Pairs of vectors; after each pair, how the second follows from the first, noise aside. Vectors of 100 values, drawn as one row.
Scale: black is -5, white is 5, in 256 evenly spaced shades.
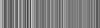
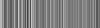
copied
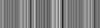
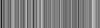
shuffled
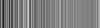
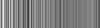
negated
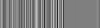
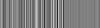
copied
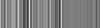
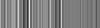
copied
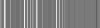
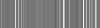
wrapped around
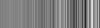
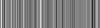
shuffled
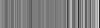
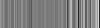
copied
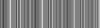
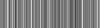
shuffled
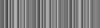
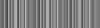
copied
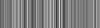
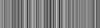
negated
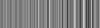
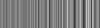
negated
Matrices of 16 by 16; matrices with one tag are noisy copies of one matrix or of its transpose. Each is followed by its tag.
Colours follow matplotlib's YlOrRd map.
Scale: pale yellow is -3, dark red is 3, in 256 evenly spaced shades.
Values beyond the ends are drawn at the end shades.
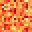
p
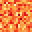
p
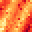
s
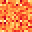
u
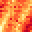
s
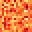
p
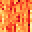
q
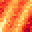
s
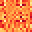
u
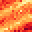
s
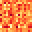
p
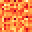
p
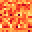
p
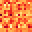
p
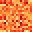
u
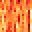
q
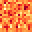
p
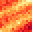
s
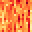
q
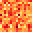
p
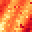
s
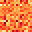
u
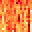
q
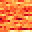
q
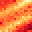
s
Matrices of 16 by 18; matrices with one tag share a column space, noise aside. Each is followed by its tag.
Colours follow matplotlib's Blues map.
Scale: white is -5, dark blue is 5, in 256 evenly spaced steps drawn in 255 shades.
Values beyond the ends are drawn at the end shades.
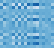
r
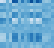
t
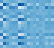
r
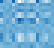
t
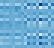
r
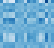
t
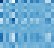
t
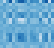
t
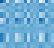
t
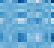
t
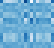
t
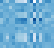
t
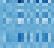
t
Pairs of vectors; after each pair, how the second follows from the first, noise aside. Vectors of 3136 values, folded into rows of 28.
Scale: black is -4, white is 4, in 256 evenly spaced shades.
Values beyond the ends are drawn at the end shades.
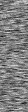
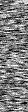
scaled up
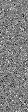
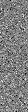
negated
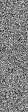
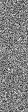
negated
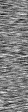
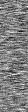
wrapped around
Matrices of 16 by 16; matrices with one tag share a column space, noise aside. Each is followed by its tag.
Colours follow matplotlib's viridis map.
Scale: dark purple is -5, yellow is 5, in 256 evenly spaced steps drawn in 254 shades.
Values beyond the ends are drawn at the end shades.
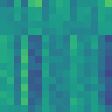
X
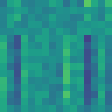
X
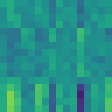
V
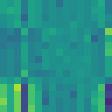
V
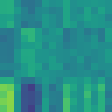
V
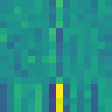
V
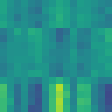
V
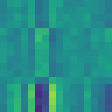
V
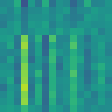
X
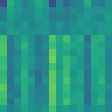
X
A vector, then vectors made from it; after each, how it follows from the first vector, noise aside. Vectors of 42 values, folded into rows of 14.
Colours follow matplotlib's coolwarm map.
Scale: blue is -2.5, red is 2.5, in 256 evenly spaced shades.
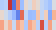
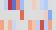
partly zeroed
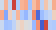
reversed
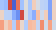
copied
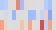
partly zeroed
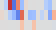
partly zeroed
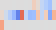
partly zeroed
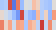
copied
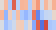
reversed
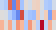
copied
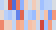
copied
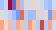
copied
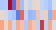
copied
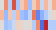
reversed
